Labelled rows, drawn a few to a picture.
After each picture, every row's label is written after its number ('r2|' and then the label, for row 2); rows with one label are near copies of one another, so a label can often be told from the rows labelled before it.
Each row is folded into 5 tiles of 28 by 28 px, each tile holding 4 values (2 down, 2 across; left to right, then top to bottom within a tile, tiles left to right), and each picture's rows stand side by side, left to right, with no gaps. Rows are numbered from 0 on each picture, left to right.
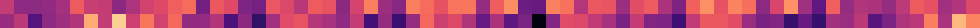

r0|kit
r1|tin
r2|tin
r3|tin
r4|tin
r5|tin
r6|kit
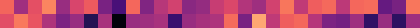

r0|tin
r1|kit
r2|tin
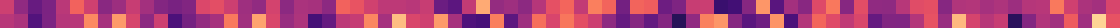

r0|kit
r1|kit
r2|kit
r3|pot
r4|tin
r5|pot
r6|kit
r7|kit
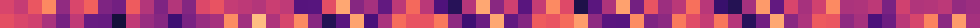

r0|tin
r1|kit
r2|pot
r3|pot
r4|pot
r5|pot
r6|kit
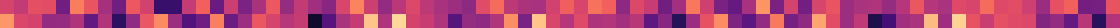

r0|tin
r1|pot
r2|kit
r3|kit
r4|tin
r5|pot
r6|kit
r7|tin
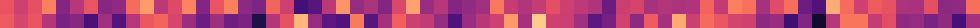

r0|tin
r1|tin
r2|pot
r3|kit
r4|kit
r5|tin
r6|tin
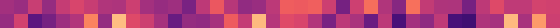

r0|kit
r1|kit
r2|tin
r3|kit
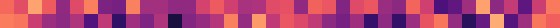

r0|tin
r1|kit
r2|tin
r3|pot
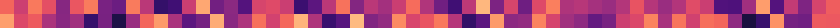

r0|tin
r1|pot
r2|pot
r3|pot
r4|kit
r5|pot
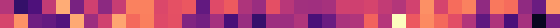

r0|pot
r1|tin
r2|kit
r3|tin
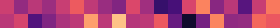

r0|kit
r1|pot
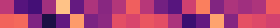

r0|pot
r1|pot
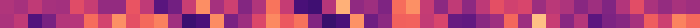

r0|kit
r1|pot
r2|pot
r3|kit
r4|kit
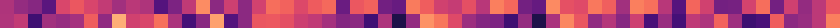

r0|kit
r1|pot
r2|tin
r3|tin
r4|tin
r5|pot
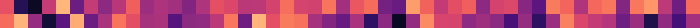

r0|pot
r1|kit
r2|tin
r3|tin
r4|tin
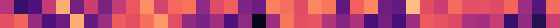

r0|pot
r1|tin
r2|tin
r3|tin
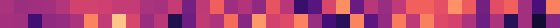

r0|kit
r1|kit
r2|pot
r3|tin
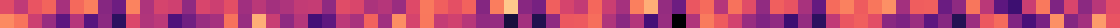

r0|tin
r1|kit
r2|kit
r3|tin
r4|tin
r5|tin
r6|tin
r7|pot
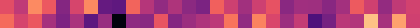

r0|tin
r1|kit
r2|kit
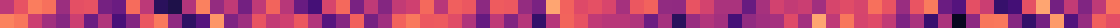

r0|tin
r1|pot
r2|pot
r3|tin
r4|tin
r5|kit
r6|tin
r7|pot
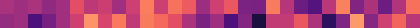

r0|kit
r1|tin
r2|pot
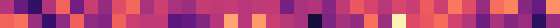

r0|pot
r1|kit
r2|kit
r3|tin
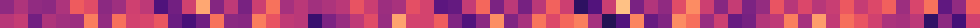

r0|kit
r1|pot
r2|kit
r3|pot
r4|pot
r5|kit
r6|tin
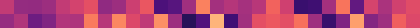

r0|kit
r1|pot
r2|pot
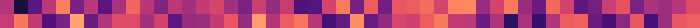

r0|pot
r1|kit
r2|pot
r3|tin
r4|pot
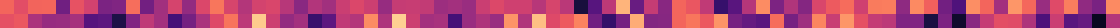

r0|tin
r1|kit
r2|kit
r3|kit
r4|pot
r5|pot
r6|tin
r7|tin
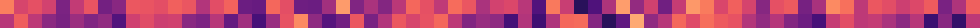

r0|tin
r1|tin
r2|pot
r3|tin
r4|pot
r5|tin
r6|tin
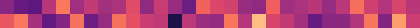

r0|pot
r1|kit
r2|kit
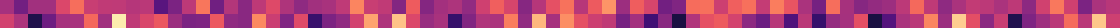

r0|kit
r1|pot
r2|kit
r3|kit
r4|tin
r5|tin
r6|kit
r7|kit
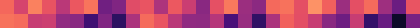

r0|tin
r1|tin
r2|tin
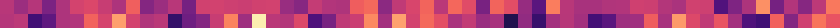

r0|kit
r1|kit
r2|kit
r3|tin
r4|kit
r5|pot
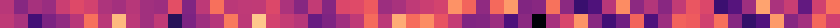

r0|kit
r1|kit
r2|kit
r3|tin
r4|pot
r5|pot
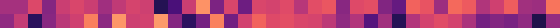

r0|kit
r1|pot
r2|tin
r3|tin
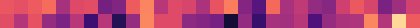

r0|tin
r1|tin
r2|kit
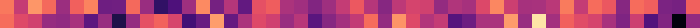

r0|tin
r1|pot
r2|kit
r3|kit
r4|tin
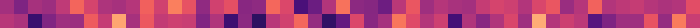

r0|kit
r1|tin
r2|pot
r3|kit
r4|kit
